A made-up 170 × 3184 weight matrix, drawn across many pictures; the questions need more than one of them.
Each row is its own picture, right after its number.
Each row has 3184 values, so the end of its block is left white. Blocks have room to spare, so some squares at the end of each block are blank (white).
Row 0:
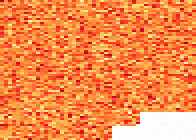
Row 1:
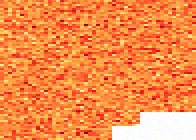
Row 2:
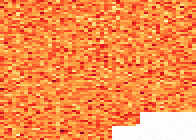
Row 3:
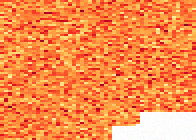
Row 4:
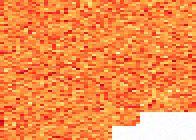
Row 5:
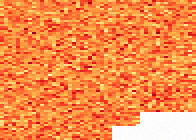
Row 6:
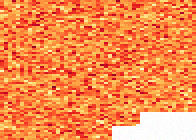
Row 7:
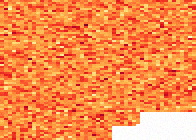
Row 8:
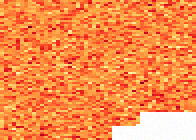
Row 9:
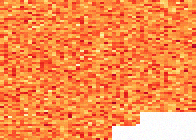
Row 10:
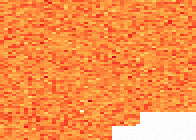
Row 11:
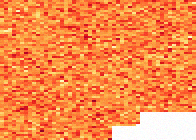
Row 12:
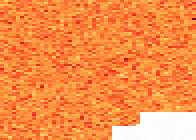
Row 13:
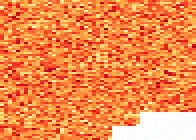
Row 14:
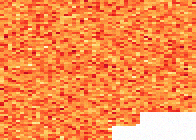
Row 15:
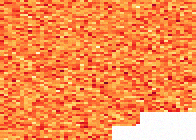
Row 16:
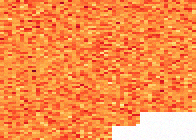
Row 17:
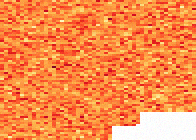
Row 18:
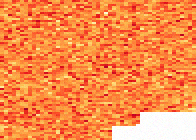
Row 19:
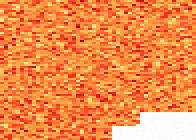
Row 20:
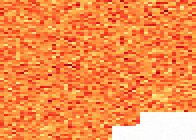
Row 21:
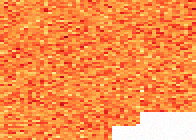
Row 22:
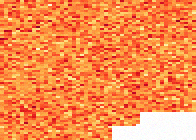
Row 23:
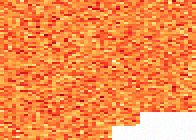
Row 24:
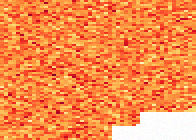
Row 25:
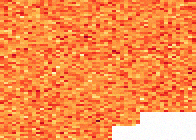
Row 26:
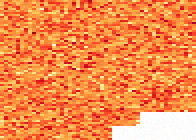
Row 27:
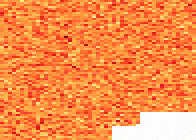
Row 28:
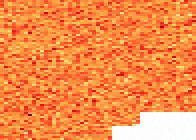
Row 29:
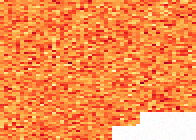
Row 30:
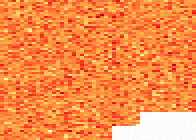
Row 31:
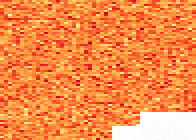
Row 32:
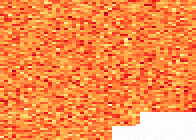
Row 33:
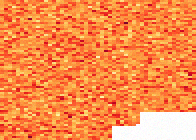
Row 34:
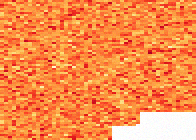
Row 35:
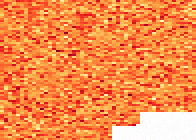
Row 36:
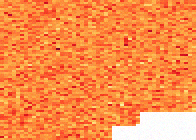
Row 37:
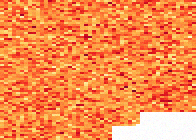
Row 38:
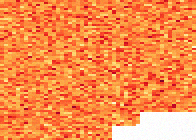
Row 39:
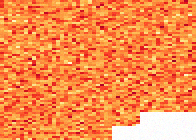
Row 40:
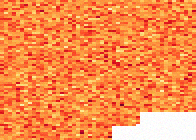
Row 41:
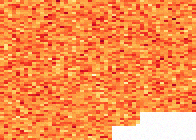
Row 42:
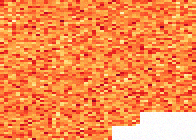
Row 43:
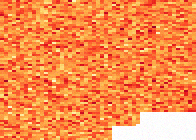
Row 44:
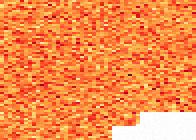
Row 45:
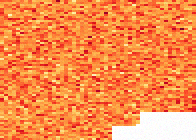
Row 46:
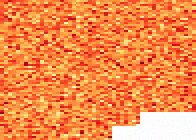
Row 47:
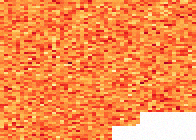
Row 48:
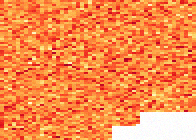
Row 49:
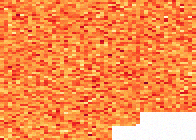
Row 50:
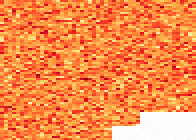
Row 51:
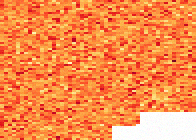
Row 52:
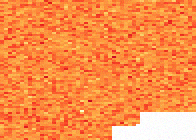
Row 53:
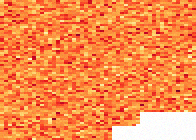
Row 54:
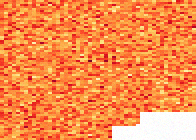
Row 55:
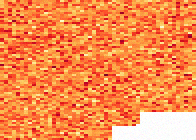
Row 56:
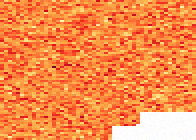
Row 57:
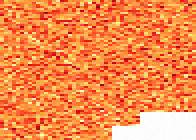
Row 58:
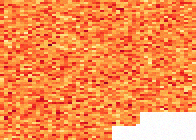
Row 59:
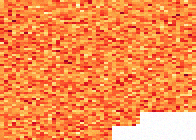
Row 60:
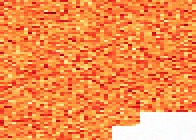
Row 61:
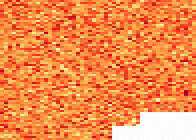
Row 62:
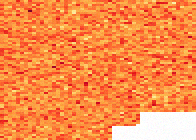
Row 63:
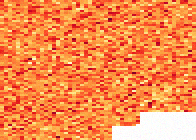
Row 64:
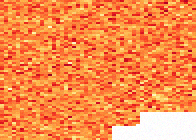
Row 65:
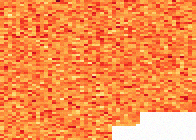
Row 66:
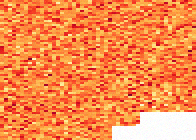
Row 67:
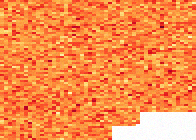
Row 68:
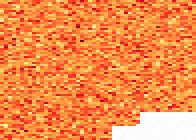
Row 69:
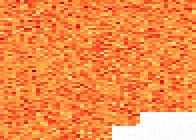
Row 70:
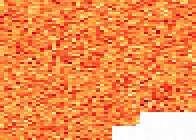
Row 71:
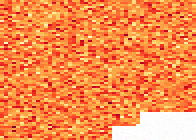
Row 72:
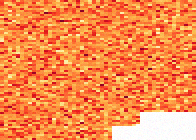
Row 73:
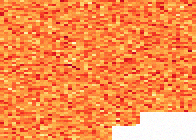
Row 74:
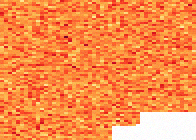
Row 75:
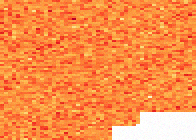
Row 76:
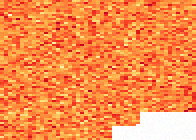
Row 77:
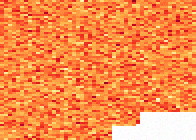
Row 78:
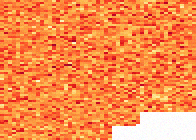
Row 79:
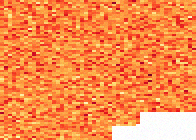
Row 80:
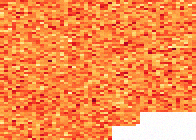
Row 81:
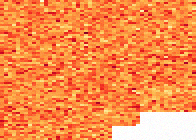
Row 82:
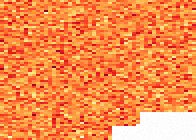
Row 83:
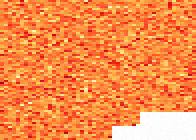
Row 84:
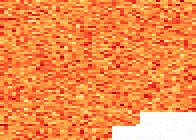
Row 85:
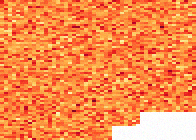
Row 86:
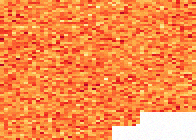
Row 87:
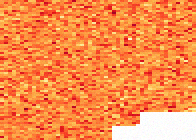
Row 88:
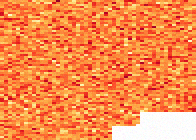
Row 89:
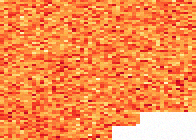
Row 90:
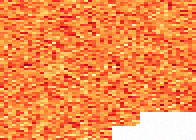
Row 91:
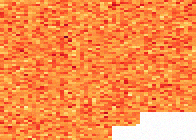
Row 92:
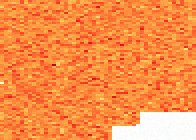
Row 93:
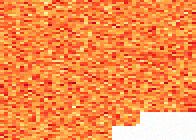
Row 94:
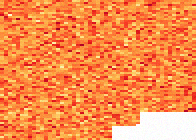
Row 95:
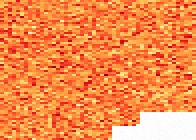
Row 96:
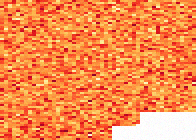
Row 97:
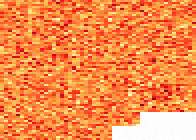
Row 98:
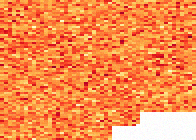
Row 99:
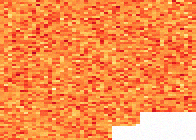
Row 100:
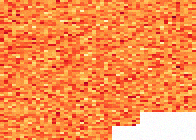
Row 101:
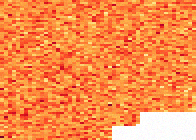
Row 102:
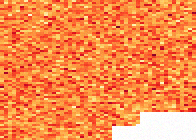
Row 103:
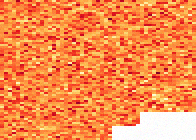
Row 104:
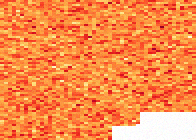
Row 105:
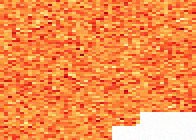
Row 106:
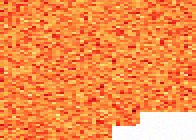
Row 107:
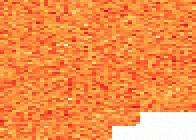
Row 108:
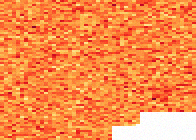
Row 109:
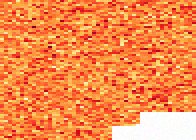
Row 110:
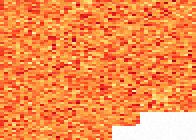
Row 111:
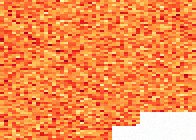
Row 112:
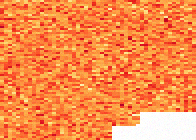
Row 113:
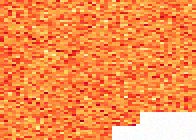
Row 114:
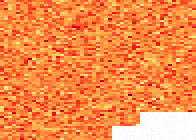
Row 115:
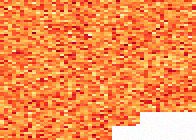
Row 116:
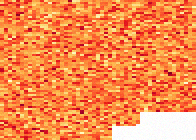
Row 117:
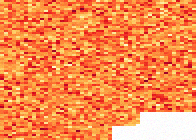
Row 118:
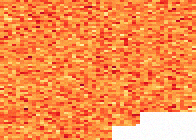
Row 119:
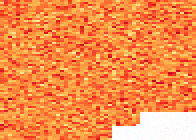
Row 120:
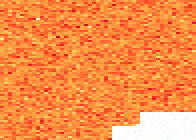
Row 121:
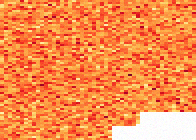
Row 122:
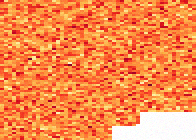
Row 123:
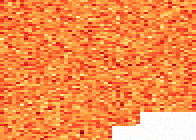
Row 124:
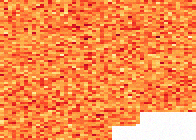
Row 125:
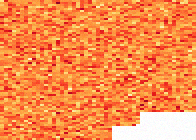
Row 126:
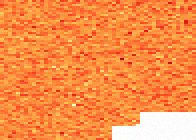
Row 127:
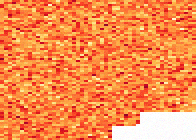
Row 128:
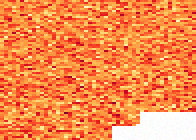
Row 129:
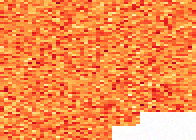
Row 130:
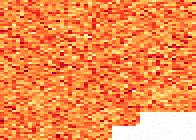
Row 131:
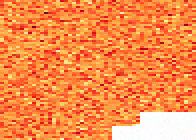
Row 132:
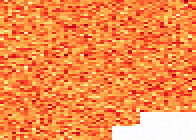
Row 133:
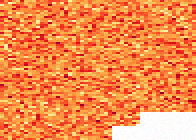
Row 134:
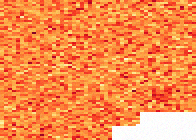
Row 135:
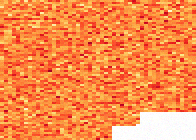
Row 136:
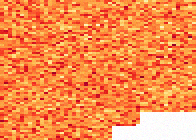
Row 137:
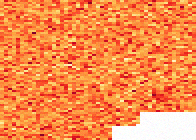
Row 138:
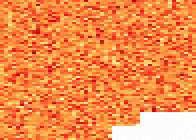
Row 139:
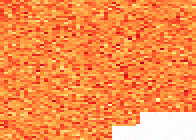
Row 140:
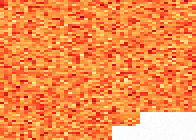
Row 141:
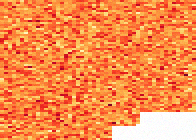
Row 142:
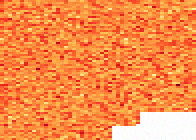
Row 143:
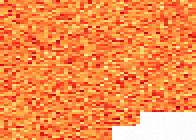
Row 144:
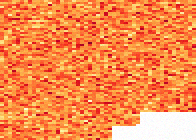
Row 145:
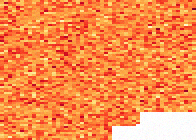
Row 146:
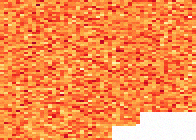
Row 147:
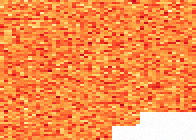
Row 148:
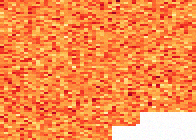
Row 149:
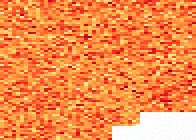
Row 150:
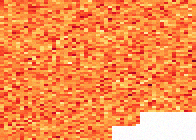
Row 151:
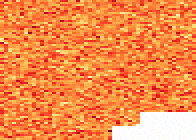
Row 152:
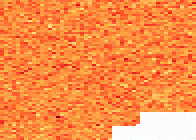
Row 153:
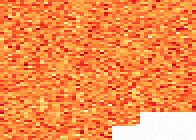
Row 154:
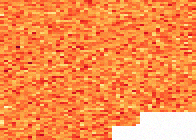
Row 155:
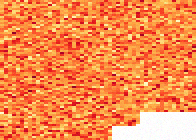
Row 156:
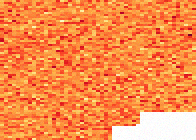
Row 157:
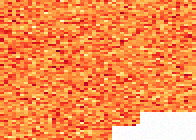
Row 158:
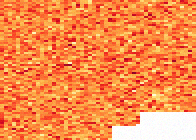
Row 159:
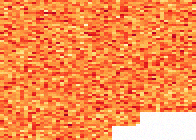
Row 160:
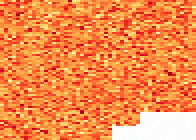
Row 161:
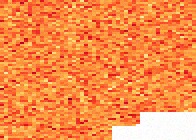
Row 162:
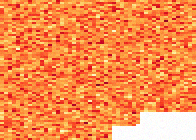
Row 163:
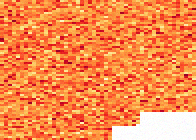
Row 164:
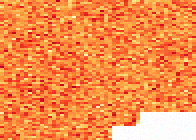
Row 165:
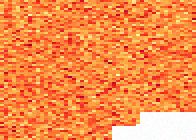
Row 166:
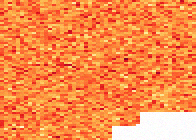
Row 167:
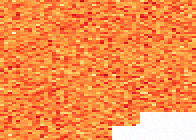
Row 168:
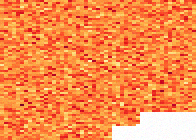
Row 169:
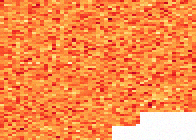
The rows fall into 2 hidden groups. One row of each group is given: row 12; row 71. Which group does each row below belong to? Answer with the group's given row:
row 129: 12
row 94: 71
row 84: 71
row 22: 71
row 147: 71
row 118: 71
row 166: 12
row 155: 71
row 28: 12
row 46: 71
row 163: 12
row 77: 71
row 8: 12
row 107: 12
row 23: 71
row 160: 71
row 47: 12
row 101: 71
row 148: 12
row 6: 71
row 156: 12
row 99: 71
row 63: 12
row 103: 12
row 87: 71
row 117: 12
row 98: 12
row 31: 71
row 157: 12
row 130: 12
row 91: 12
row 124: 12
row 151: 12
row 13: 71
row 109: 12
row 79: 71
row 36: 71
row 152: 12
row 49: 71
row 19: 71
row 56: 12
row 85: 12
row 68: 71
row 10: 71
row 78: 12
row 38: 71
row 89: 71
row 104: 12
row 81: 12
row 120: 12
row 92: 71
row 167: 71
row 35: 12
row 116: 71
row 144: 71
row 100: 12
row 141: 71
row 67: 12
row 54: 71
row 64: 12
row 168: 71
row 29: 12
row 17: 12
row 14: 71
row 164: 71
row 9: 71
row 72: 12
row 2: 71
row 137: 12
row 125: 12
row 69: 71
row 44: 71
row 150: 12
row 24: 71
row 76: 71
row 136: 12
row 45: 71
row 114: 12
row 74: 12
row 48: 12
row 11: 12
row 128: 71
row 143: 12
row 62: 12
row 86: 12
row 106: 71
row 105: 71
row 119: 71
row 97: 12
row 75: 12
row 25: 12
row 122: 12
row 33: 71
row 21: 12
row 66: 12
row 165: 71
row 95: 12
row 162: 71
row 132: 12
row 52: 71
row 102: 71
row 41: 71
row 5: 12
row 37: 12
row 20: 12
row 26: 12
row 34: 12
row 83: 71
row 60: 12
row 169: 12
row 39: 12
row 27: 12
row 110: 12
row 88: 71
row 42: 12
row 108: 12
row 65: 71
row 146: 71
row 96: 71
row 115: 12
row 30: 71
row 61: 71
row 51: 12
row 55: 12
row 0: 71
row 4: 12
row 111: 12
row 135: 71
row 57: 12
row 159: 12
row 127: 71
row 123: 71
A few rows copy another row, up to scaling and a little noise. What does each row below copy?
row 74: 27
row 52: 10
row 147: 135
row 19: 68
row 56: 17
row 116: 160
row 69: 16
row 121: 44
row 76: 94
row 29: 47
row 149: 37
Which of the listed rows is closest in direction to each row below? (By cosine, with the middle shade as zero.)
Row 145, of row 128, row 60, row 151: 128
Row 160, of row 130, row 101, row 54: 130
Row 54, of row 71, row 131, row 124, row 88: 71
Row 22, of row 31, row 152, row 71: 71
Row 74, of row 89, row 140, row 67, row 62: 89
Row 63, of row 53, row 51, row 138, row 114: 51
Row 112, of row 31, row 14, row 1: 31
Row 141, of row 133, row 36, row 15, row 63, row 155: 36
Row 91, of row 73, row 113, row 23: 73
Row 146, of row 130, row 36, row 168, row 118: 168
